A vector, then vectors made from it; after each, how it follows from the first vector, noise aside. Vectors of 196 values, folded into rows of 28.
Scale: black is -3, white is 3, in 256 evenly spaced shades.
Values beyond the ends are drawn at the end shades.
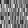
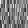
sign-scrambled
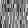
sign-scrambled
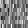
sign-scrambled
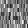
wrapped around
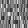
wrapped around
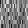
sign-scrambled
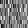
sign-scrambled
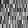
sign-scrambled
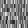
wrapped around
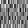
sign-scrambled
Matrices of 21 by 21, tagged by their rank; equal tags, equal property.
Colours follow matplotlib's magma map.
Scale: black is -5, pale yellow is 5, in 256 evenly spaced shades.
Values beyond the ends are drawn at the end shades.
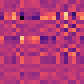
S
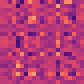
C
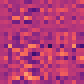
C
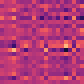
S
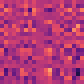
C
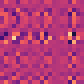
S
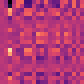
S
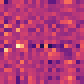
C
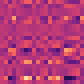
S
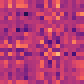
C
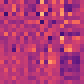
C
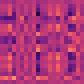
S
